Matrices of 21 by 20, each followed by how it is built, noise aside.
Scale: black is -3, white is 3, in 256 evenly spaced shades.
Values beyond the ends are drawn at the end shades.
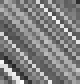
Toeplitz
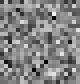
noise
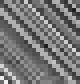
Toeplitz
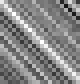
Toeplitz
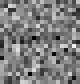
noise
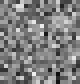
noise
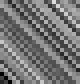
Toeplitz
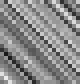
Toeplitz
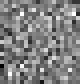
noise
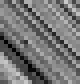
Toeplitz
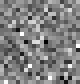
noise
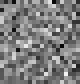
noise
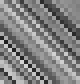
Toeplitz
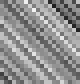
Toeplitz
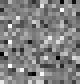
noise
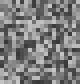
noise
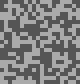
noise
